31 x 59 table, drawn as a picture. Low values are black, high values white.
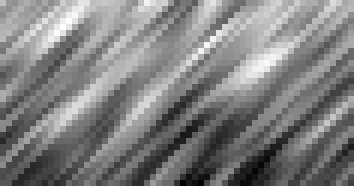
Odd rows or columns: none. Slope: up to the top. Grain: diagonal, up to the right.
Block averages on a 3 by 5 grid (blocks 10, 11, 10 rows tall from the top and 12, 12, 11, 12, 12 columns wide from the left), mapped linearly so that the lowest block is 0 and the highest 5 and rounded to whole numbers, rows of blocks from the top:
5 5 4 5 4 / 3 4 3 3 2 / 1 2 0 0 1
